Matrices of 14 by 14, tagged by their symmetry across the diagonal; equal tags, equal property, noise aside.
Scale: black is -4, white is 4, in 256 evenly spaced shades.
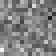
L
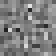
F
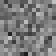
L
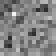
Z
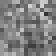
L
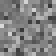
Z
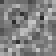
Z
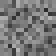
Z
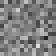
F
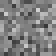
F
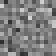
F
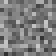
L
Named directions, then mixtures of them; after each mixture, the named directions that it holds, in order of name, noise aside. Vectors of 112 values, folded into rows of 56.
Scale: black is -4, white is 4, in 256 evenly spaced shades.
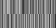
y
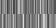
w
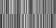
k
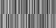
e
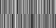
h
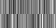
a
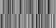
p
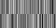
a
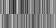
a, e, k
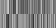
a, e, y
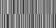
a, h, y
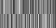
w, y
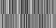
e, k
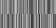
h, p, y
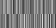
a, k, y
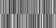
a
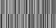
e, k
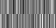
a, y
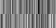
e, p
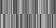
p, w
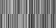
e, h, k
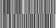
y
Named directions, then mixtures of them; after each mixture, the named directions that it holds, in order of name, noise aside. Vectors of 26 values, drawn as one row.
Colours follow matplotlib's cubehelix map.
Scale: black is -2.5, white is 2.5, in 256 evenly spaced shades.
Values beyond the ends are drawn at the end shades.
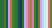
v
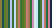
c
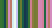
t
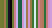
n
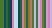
n, t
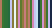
c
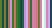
c, v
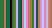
n, v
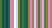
c, n, t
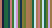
c, n, t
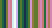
t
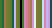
c, n, v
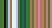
t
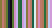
n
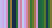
t, v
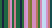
c, v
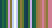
t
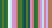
n, t, v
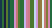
c, n, v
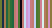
c, n, v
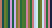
c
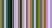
n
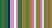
c, n, t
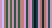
c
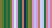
c, n, t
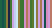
c, n, t
